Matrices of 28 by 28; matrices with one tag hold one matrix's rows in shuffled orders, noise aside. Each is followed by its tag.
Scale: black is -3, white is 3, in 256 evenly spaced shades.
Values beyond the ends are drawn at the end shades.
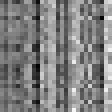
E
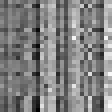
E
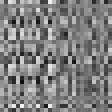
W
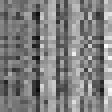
E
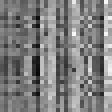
E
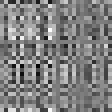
W
